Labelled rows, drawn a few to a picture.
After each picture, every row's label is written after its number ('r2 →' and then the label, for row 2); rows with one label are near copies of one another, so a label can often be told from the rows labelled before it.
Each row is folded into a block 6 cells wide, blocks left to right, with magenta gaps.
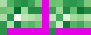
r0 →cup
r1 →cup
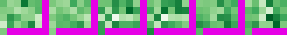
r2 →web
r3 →web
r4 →cup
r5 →cup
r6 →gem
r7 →gem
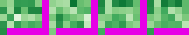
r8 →cup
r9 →web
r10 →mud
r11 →mud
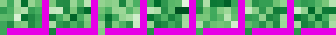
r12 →gem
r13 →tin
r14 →web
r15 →tin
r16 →mud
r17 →tin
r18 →tin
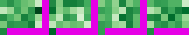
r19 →tin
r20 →mud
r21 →gem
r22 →tin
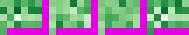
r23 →cup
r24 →web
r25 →web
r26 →cup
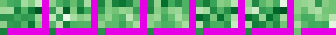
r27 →tin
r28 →cup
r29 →mud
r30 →mud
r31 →tin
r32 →tin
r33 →web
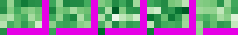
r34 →mud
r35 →mud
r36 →cup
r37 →tin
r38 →web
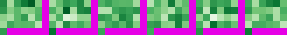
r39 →mud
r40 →cup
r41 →tin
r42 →gem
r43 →cup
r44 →mud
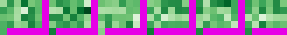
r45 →gem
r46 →tin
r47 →web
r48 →cup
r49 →mud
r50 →cup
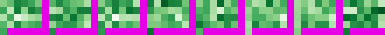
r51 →cup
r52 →tin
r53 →cup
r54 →mud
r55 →gem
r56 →web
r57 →web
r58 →tin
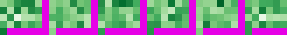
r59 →cup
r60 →web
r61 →mud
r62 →gem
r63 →web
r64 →cup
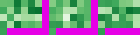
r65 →cup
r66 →gem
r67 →tin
